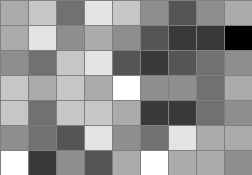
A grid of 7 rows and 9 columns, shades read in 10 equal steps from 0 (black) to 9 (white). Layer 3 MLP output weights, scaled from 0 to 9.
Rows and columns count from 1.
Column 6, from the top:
5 3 2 5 2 4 9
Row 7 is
9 2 5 3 6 9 6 6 5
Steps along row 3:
down up up down down up up up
